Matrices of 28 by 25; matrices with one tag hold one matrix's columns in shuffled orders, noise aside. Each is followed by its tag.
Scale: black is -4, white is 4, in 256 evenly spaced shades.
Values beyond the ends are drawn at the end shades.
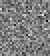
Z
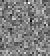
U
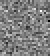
Z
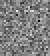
Z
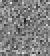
U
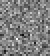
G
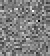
Z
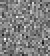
G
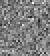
U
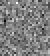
U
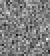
G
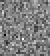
G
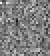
U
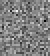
Z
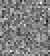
U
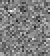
Z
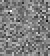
Z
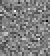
Z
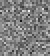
Z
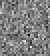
G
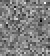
U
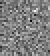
Z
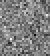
G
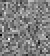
G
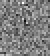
U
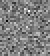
Z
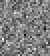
G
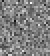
U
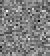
Z
